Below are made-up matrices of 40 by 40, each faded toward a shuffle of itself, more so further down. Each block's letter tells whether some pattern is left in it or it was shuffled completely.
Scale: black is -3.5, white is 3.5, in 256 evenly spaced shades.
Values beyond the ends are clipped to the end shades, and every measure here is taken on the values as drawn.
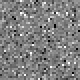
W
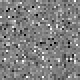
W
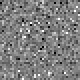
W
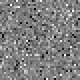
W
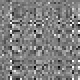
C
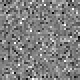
W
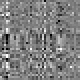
C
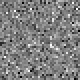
W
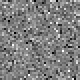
W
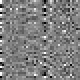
C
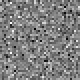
W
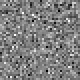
W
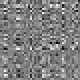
C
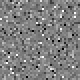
W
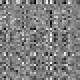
C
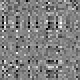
C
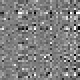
C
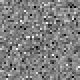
W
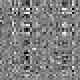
C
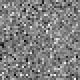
W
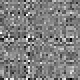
C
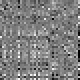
C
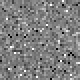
W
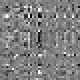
C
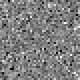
W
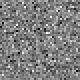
W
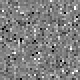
W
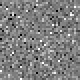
W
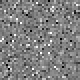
W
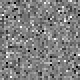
W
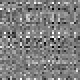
C
